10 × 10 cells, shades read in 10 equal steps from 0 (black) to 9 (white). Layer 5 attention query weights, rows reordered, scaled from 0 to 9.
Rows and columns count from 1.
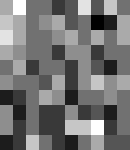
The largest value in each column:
8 9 7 6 6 7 8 9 7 6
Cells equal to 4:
29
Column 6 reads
3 3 6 5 2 2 1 5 7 1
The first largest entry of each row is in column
2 1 1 1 2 8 4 1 8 3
